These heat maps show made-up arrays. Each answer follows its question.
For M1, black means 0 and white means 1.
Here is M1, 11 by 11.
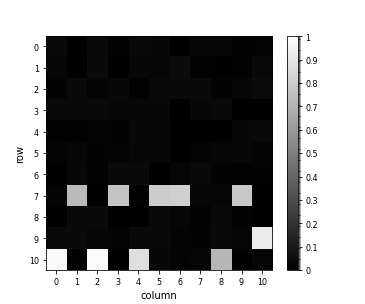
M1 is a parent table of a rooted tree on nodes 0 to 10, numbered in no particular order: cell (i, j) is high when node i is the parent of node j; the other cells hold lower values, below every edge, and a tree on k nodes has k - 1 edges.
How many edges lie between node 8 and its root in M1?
3
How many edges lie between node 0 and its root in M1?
3
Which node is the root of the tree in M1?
7
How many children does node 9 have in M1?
1
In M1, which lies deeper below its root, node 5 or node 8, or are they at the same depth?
node 8
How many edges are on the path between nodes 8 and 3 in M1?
4
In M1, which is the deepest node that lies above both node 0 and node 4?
10
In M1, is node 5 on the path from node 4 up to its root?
no
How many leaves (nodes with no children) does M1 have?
8
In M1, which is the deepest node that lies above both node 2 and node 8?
10
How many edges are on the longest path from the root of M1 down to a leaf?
3
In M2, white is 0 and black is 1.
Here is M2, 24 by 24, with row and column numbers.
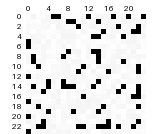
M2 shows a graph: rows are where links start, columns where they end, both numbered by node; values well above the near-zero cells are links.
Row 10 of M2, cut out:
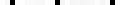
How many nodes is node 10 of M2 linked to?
3
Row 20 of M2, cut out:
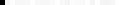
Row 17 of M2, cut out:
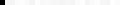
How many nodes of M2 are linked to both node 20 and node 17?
1
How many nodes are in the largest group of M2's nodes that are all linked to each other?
3
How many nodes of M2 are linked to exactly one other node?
6
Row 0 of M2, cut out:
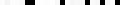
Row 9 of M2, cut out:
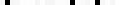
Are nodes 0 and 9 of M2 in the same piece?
no
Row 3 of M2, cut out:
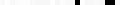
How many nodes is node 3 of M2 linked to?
3
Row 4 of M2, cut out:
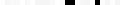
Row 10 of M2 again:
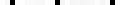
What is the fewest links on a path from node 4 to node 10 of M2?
3
